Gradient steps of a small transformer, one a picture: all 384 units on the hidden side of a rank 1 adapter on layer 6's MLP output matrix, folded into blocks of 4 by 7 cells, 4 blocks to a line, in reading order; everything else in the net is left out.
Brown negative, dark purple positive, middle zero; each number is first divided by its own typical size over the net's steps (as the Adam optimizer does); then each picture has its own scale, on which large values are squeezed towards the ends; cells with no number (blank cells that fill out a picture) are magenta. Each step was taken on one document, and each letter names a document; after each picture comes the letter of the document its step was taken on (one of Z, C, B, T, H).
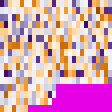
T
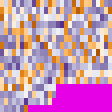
T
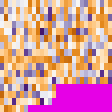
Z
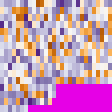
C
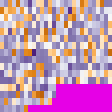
Z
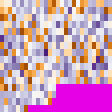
T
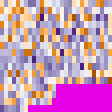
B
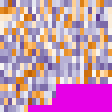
C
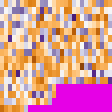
B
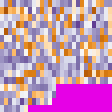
C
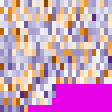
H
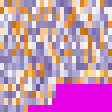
Z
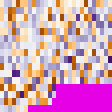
B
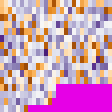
T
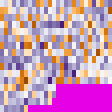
T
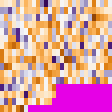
H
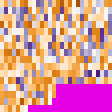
C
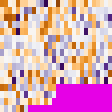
H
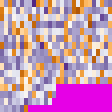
T
